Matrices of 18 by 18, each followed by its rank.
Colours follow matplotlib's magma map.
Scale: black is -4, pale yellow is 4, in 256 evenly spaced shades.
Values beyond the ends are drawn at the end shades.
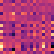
two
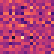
three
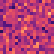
full rank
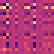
two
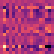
two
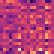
three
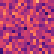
full rank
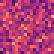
full rank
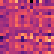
three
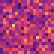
full rank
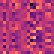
three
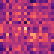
three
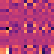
two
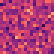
full rank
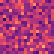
full rank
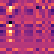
two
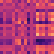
two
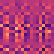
two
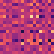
two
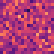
full rank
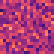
full rank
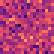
full rank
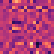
three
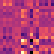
two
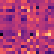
three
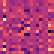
three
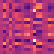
two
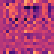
three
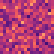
full rank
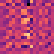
three
